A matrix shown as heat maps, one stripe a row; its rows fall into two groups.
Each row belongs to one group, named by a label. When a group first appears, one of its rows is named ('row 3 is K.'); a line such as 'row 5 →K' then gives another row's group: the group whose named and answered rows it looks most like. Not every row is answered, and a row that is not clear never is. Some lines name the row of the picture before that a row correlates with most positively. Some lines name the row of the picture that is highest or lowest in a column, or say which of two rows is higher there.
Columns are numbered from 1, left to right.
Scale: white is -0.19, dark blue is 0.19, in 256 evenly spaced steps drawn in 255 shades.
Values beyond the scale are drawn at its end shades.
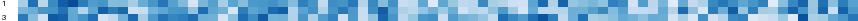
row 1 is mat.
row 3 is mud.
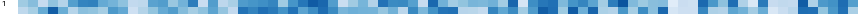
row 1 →mud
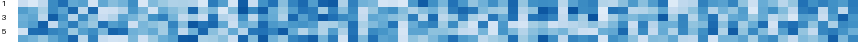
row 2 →mud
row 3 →mud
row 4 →mat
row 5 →mat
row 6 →mud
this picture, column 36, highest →6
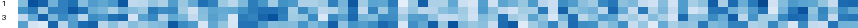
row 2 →mat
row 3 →mat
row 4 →mud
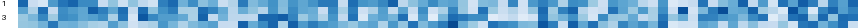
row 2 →mat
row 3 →mat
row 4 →mud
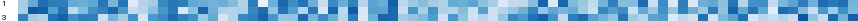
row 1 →mat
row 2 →mat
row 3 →mud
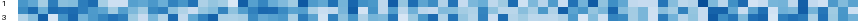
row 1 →mud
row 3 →mat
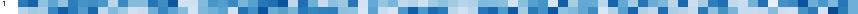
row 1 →mat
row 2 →mud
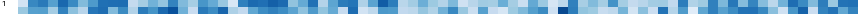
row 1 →mat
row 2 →mat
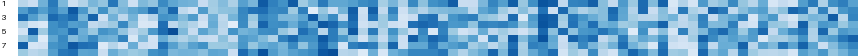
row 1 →mud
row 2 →mat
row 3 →mud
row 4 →mud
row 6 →mud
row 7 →mud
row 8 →mud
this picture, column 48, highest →8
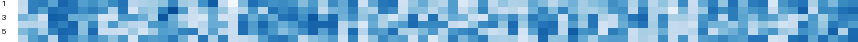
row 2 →mat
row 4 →mud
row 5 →mud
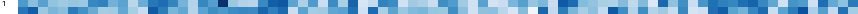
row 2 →mat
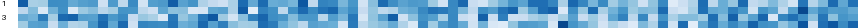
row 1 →mud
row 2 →mud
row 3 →mat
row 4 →mat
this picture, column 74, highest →4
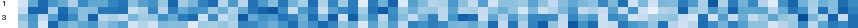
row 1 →mat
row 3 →mud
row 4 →mud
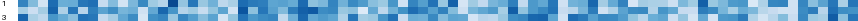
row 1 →mud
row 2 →mud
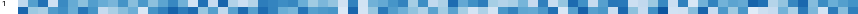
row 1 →mat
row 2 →mud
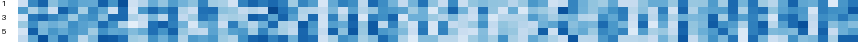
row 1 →mat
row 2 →mat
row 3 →mat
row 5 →mat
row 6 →mat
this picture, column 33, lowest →2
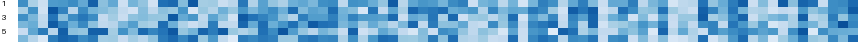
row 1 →mud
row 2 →mud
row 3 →mud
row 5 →mat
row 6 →mud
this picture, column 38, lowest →4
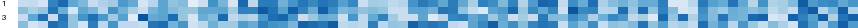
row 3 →mat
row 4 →mud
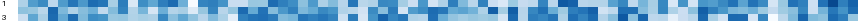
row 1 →mat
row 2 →mud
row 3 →mud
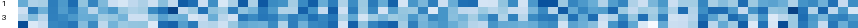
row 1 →mud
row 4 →mud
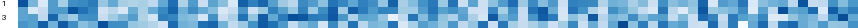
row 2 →mud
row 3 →mud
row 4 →mat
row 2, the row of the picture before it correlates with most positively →4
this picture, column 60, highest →2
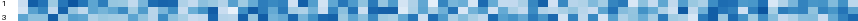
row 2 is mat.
